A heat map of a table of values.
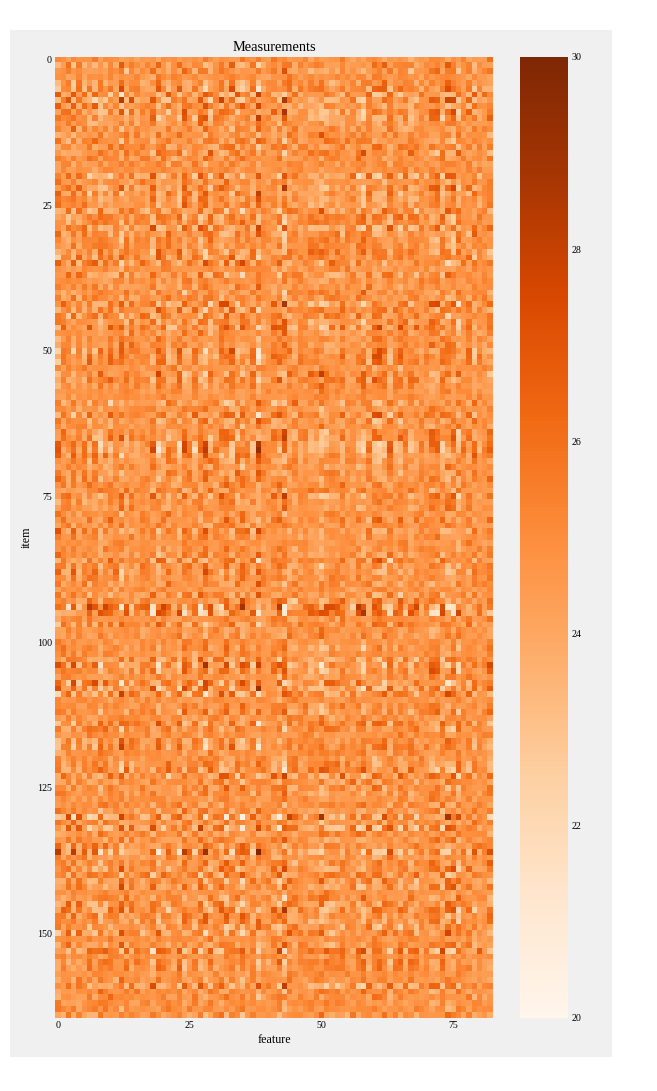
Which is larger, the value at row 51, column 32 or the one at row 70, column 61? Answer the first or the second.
the first
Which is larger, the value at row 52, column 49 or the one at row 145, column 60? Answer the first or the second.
the first
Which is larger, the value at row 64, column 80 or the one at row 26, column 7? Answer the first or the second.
the first
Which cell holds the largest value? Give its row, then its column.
136, 38
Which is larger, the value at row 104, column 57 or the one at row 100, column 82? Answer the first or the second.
the second
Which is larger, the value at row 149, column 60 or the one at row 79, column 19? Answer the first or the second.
the second
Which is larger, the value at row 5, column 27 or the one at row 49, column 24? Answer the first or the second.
the second
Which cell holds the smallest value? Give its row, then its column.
130, 35
